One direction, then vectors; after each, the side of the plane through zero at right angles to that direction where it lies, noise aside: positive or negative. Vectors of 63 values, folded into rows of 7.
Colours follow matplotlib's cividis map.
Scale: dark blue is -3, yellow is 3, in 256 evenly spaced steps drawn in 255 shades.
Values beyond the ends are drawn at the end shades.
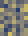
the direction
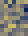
negative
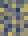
positive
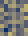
positive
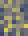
negative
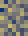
negative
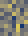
negative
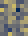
positive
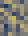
positive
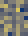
negative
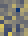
positive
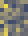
negative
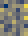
positive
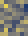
negative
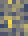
negative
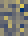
negative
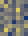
negative
